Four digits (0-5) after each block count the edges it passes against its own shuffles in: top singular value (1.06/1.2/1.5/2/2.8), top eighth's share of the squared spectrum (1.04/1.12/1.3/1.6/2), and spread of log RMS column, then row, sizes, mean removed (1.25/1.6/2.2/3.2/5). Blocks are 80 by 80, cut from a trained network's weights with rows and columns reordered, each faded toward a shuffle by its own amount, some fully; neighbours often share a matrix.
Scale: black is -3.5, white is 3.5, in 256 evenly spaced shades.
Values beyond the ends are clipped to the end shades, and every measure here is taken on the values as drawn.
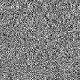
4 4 2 2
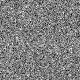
0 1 0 0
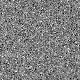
0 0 0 0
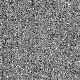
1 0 0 0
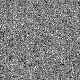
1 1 0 0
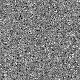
0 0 0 0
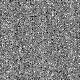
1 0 0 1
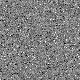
0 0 0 0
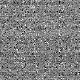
3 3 3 0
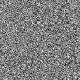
3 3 1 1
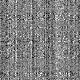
4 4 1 3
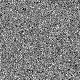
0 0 0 0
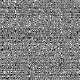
3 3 3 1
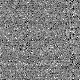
2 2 2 0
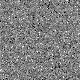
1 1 0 0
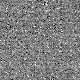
1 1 1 0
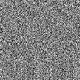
3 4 2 1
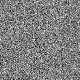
2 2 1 0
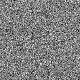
0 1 0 0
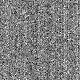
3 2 0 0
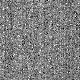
2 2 0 1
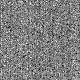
2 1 0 0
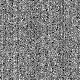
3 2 0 0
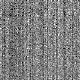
4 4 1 3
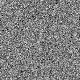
1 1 0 0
